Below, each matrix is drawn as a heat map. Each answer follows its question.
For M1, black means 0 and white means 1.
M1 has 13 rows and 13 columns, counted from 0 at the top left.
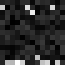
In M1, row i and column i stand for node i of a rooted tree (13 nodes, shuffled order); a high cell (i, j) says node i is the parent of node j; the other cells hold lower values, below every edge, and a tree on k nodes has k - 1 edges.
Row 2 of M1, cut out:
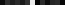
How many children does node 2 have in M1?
1
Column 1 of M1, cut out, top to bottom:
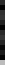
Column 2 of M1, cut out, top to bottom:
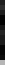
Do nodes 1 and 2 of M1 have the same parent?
yes
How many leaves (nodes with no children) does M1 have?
9
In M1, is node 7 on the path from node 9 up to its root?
no
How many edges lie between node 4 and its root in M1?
1
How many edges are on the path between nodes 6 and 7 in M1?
4
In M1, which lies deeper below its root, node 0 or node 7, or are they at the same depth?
the same depth
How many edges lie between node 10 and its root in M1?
2
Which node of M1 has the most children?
12
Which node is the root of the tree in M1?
12
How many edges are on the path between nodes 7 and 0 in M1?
4
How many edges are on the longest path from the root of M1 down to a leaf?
2
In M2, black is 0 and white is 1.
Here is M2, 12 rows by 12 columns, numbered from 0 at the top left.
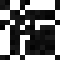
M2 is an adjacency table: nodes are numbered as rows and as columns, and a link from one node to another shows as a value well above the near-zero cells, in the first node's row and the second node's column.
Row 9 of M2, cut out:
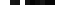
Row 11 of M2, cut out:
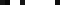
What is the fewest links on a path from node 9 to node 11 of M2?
1
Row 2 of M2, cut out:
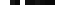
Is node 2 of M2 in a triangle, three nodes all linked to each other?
no
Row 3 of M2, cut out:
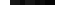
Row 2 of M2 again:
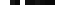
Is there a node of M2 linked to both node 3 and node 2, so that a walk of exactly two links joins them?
yes
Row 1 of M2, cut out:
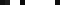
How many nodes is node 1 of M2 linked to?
8
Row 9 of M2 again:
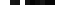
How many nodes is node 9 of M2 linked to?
4
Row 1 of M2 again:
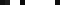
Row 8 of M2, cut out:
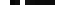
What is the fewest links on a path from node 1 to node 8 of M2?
1
